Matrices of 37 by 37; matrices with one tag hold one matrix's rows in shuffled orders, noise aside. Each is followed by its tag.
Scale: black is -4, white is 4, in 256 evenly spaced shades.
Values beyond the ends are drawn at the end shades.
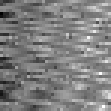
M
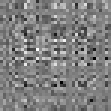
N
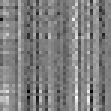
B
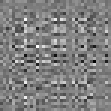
N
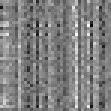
B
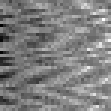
M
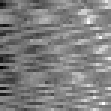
M
